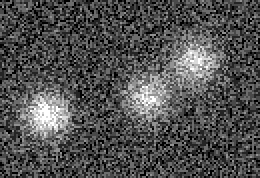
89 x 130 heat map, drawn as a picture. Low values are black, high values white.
Mirror symmetry: none. Seam: none. Average level on the scale: 30%. Slope: none. Odd rows or columns: none. Bumps: three.
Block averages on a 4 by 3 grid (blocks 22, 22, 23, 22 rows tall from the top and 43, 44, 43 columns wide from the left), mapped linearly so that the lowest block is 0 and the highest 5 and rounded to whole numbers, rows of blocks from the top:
001
024
531
100
